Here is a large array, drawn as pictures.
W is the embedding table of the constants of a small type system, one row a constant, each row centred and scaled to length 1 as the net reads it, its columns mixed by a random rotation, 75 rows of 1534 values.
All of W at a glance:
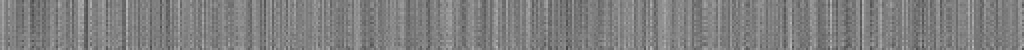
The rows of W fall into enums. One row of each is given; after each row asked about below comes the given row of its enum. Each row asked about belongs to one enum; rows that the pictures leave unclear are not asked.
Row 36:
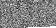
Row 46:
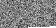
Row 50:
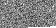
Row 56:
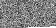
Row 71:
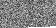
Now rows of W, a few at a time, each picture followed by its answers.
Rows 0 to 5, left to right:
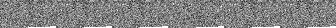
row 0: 71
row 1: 36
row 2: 36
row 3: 50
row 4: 36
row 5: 36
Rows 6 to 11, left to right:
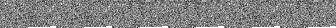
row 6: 50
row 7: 50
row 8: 36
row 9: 36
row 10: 50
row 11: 36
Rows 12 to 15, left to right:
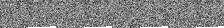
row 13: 71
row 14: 46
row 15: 71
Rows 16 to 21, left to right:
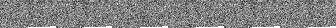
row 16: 71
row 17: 36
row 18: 50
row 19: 56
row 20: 36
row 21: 71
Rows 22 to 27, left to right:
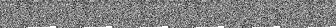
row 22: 36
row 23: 36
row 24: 71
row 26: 46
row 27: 71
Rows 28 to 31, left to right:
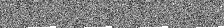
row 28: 36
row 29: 46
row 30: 36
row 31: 50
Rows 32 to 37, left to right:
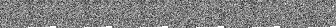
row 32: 71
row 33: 71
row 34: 71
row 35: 46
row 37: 50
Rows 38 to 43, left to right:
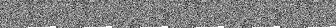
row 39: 36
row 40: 46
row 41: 36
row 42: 46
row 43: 36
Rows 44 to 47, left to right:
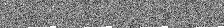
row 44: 50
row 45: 71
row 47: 56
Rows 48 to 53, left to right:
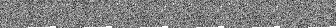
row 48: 71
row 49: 36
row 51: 50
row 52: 50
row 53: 46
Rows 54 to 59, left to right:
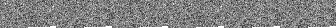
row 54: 50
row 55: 46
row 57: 50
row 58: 46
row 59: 46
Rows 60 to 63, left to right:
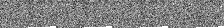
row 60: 71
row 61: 36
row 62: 71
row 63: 50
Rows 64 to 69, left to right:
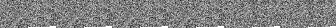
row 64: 46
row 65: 46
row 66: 46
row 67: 46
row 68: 71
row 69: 71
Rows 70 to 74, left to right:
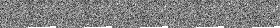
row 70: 71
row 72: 50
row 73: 71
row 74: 50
